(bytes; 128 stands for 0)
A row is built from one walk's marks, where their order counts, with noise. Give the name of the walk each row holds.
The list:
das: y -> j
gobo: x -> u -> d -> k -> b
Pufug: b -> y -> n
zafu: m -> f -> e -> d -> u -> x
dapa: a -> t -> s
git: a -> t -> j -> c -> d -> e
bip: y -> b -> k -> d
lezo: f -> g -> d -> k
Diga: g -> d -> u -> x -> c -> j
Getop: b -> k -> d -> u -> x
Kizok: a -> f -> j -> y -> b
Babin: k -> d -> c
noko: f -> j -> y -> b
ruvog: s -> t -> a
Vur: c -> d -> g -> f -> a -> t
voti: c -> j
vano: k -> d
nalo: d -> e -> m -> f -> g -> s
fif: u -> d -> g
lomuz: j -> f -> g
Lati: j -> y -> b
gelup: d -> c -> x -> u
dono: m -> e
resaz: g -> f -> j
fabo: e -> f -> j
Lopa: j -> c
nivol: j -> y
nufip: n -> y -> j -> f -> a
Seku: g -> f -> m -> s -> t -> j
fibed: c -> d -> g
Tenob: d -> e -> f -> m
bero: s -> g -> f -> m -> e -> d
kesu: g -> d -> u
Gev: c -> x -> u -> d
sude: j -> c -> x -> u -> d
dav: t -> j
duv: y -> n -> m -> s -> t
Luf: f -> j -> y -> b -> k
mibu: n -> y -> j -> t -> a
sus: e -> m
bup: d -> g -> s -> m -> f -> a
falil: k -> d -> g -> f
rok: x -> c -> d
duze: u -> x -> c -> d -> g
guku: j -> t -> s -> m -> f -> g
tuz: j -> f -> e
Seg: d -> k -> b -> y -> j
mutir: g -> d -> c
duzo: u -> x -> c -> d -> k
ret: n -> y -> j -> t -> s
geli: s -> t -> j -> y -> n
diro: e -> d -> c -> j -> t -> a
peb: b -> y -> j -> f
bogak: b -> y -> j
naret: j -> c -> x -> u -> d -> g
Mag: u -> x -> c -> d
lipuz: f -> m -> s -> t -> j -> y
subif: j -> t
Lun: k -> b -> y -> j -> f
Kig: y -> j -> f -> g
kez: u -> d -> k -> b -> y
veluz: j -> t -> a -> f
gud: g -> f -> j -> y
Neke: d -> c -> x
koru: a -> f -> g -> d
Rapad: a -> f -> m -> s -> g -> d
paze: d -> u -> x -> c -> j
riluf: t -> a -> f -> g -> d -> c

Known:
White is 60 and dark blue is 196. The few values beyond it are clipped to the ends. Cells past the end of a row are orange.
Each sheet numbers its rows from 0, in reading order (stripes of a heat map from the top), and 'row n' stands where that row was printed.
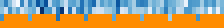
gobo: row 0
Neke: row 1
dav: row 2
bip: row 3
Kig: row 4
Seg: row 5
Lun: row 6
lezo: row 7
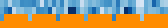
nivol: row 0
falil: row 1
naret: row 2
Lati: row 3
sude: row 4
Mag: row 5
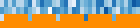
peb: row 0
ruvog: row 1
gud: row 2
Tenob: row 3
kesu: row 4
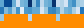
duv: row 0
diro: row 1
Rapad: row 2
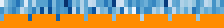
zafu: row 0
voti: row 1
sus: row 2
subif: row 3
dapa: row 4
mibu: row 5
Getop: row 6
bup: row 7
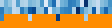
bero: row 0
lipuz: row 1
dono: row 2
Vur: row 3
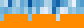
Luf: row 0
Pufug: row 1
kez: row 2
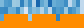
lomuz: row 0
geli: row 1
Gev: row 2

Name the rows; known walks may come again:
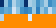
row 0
diro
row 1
Kizok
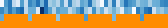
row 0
resaz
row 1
gelup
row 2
bogak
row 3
gobo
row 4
ruvog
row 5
nivol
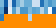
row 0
das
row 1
veluz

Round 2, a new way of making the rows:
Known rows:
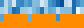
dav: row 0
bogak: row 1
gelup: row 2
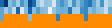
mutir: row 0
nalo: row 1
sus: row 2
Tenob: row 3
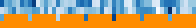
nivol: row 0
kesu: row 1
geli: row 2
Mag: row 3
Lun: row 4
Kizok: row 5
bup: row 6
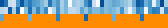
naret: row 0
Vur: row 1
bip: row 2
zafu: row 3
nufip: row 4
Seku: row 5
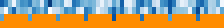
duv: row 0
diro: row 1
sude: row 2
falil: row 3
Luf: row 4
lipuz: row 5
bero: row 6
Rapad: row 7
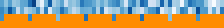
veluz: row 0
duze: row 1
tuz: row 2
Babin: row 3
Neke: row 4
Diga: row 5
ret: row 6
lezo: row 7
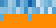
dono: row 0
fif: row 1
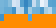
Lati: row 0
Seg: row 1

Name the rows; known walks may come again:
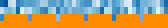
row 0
gelup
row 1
voti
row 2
resaz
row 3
rok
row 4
noko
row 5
nufip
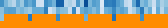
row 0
fabo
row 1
Gev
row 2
fibed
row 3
gud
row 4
peb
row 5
vano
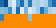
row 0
duze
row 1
geli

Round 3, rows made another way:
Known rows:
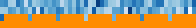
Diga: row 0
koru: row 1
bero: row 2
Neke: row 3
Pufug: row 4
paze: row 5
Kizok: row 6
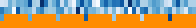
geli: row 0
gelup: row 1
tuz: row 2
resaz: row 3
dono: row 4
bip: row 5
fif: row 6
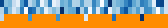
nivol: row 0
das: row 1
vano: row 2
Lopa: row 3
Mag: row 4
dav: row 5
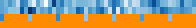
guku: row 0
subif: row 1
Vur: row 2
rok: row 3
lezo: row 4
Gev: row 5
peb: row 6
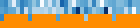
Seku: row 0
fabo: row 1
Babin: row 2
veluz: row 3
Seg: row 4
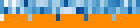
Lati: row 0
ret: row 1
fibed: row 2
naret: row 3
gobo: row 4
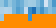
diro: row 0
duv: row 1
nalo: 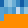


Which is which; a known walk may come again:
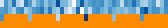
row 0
Lun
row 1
sude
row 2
nivol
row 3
duze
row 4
bup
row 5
duv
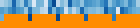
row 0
peb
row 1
lomuz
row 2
Kig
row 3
riluf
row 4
duzo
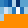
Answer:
dono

